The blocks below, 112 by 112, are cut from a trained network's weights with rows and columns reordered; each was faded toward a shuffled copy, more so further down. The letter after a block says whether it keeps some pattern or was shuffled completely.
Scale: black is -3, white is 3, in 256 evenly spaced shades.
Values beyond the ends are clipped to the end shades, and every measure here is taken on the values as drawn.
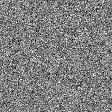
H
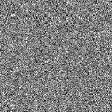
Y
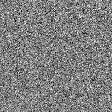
Y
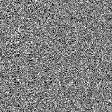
Y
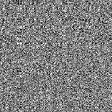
Y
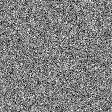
H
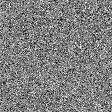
H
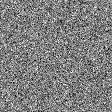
H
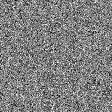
Y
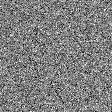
H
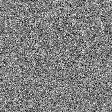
H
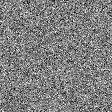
H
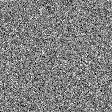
H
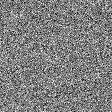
H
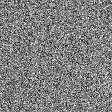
Y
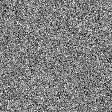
H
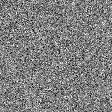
H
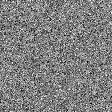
H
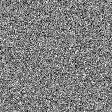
H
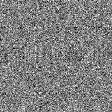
Y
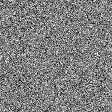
Y
